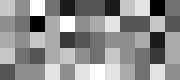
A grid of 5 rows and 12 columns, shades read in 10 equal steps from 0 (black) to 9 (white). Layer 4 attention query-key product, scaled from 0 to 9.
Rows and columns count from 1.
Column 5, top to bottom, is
1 9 2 7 5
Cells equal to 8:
6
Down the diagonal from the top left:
7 4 7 6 5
